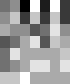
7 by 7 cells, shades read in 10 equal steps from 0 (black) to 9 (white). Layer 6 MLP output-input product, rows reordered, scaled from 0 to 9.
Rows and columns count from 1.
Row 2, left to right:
5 7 2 7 2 7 2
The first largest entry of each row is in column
4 2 6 4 2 4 3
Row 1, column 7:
2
